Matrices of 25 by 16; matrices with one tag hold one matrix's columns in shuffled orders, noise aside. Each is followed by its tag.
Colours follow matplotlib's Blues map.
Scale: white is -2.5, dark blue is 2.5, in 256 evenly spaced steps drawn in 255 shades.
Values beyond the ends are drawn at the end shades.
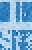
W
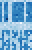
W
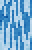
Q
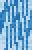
Q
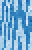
Q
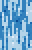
Q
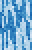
Q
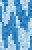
Q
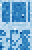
W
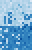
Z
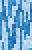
Q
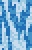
Q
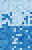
Z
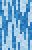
Q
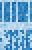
W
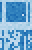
W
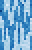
Q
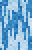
Q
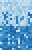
Z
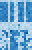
W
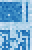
W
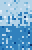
Z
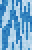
Q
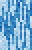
Q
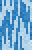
Q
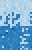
Z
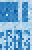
W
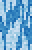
Q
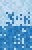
Z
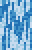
Q
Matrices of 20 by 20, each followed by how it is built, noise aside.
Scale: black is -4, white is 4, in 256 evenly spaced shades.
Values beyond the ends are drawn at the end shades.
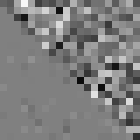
upper triangular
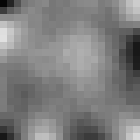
smooth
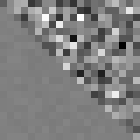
upper triangular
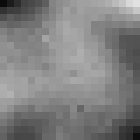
smooth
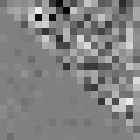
upper triangular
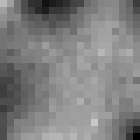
smooth
